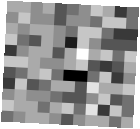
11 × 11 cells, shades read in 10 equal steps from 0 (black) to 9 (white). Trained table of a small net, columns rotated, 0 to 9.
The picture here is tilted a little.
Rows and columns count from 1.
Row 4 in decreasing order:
7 7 6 5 5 4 3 3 3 3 1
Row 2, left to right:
5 7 5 5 3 5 5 4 7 7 4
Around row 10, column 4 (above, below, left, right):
5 6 6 6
